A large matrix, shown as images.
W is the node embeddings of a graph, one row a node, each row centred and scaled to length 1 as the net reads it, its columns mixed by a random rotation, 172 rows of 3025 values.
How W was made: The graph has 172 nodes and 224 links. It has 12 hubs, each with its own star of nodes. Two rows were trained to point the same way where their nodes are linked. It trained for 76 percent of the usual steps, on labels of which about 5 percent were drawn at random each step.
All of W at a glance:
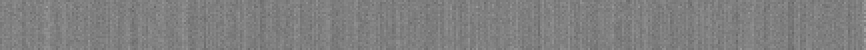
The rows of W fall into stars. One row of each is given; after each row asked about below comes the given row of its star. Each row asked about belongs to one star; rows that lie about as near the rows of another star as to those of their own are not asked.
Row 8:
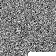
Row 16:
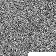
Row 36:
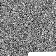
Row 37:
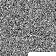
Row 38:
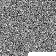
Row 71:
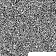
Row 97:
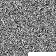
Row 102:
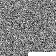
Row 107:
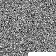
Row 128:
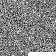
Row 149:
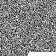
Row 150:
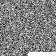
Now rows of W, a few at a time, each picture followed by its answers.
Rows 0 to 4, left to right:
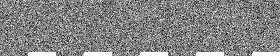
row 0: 71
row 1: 97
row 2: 16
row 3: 36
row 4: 150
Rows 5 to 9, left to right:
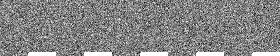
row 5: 36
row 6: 128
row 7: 38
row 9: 107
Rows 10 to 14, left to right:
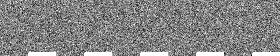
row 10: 97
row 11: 8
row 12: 16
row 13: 8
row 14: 38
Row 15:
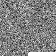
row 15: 128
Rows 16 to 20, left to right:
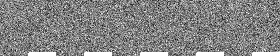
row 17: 37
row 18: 149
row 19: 37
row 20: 16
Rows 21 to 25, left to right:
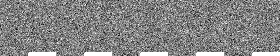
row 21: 37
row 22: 8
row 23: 128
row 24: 128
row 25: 37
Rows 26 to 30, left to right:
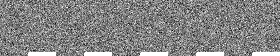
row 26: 37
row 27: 71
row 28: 8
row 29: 8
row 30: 71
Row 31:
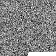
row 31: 36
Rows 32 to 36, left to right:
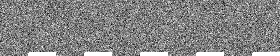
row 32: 16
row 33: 102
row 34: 102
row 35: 97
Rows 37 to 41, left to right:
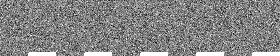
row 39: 107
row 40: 16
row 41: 8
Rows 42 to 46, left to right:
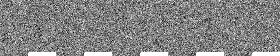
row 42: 128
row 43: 37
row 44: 71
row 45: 102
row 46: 8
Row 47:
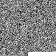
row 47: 38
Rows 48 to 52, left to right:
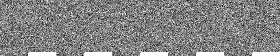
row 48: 37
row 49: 149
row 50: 149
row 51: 102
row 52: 128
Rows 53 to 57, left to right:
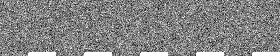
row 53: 38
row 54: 149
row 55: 149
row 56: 71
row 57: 38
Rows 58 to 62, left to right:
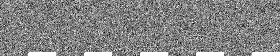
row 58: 8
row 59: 8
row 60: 37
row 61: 37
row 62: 128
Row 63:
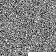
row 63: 149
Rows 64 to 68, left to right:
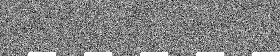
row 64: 150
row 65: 102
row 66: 128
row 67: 37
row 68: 8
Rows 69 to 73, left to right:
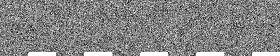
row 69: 37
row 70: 71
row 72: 38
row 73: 37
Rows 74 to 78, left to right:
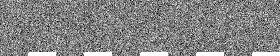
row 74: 16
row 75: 102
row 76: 71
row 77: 36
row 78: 150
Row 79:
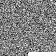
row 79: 150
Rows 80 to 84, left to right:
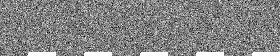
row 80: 97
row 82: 36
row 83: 150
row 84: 97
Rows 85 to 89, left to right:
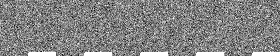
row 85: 71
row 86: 16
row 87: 36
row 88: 36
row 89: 16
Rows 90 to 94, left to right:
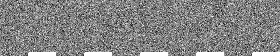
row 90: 37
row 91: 71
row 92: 107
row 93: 16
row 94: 36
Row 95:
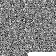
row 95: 102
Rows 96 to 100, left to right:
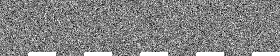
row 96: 102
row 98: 150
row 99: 36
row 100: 149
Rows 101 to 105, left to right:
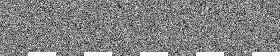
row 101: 107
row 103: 128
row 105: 71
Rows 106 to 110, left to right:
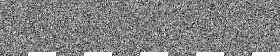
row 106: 102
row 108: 97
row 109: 37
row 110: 38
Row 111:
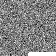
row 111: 128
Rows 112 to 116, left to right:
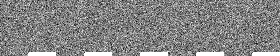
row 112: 149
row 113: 107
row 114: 8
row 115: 38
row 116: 107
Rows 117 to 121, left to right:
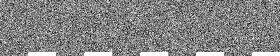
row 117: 97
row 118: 150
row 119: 71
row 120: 149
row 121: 37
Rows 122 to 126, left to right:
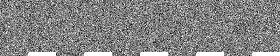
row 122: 150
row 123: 97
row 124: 71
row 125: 36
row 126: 16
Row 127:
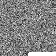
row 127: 38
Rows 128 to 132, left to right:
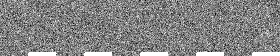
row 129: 102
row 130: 38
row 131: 16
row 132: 16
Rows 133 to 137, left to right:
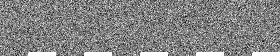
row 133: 107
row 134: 71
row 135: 38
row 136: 128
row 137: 97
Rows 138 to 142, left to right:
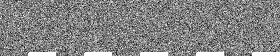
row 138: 150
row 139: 71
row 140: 97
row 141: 8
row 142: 149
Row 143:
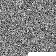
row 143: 97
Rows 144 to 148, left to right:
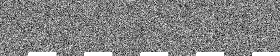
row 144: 8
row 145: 37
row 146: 16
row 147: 97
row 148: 37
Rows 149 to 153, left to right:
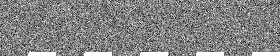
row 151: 36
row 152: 102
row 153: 97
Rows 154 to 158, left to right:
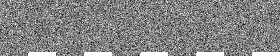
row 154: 128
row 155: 97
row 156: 71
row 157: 150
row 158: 71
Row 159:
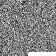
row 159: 149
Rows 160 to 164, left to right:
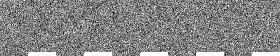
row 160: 128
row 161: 128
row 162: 16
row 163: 38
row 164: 149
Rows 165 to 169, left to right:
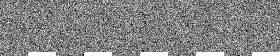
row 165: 150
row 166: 71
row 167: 107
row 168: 128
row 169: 16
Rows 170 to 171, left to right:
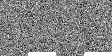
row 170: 107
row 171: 8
